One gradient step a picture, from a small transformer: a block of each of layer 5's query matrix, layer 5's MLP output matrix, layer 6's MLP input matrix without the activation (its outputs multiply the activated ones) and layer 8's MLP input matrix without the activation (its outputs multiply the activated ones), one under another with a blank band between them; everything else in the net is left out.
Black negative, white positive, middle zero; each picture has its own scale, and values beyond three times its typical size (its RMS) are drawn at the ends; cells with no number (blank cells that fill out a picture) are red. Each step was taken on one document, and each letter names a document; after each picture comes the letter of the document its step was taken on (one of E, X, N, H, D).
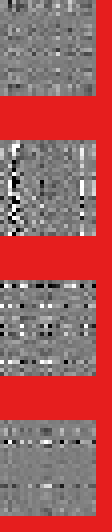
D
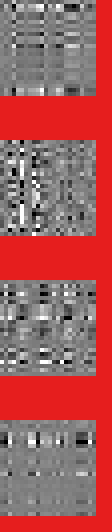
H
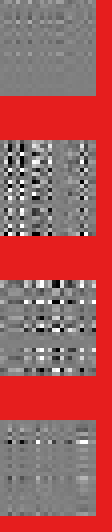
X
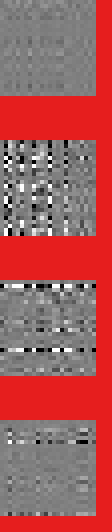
X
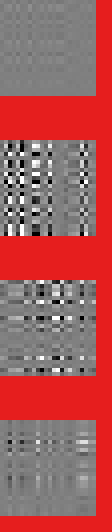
X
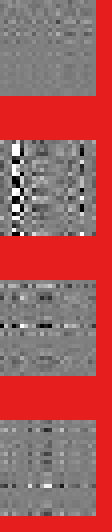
D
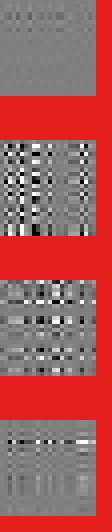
X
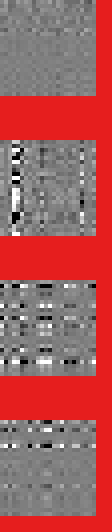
D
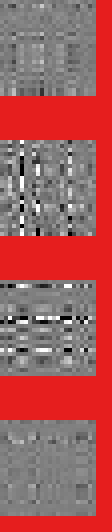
H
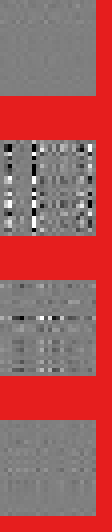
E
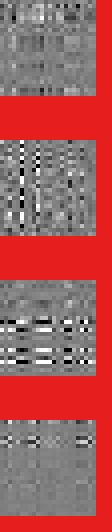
H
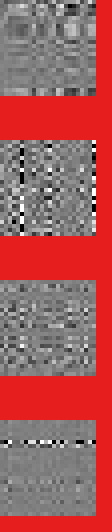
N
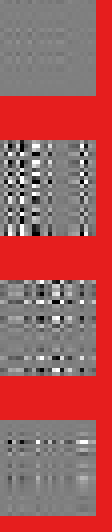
X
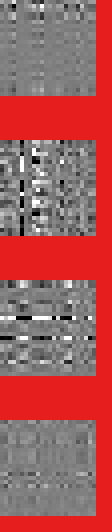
H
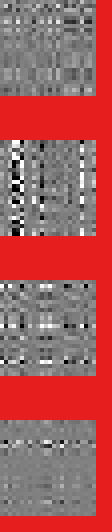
D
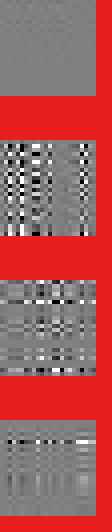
X
